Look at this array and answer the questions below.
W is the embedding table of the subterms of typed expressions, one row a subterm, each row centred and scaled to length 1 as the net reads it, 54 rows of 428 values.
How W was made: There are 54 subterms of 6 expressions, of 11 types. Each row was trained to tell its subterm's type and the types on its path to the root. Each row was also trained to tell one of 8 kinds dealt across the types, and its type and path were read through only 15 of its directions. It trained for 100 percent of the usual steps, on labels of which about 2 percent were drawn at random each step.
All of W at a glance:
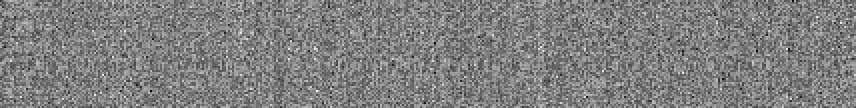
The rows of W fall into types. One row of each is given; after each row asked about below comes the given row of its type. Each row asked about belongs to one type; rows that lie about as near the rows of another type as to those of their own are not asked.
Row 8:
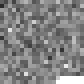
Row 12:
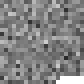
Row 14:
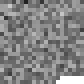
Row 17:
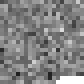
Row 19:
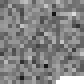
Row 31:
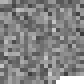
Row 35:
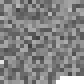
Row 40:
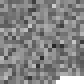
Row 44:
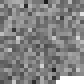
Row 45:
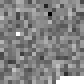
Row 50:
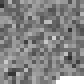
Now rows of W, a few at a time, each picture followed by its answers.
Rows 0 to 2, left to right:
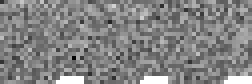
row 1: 14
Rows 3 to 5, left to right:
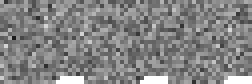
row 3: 35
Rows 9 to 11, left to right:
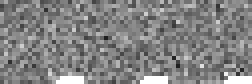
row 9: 40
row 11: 35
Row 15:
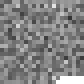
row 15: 35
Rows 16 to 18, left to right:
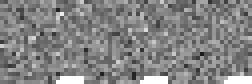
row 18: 50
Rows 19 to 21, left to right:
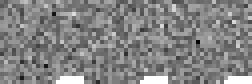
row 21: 14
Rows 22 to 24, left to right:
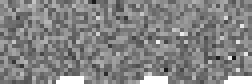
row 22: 14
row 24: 8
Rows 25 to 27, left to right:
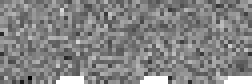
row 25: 14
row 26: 31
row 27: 50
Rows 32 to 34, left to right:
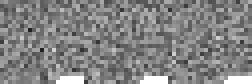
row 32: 40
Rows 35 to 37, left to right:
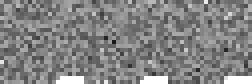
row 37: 14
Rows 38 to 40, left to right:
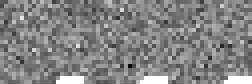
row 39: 40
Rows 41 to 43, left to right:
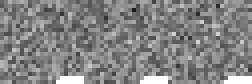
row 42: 50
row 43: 35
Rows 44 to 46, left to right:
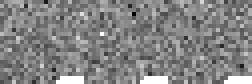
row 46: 31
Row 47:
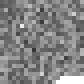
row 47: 40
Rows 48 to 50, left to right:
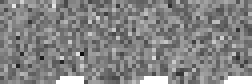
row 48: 8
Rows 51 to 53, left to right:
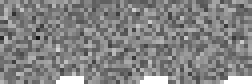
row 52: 40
